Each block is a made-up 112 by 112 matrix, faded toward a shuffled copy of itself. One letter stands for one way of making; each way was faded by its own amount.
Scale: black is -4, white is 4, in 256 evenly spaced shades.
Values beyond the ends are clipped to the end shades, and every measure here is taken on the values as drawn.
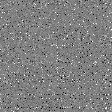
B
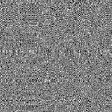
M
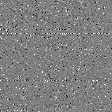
B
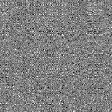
M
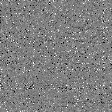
B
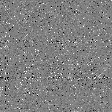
B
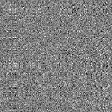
M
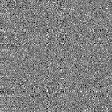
M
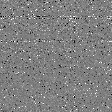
B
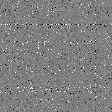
B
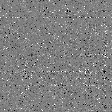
B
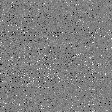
B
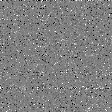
B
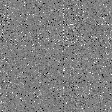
B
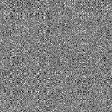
M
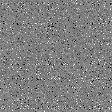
B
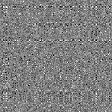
M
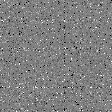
B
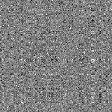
M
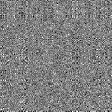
M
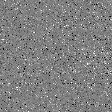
B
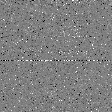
B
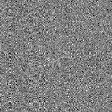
M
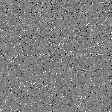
B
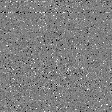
B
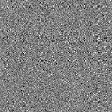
M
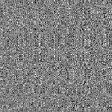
M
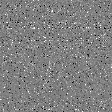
B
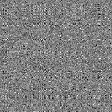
M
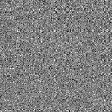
M
